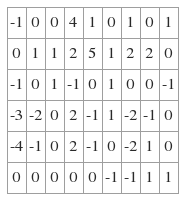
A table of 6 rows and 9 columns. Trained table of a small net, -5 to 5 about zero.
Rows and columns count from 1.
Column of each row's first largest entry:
4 5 3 4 4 8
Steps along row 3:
up up down up up down same down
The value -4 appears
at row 5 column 1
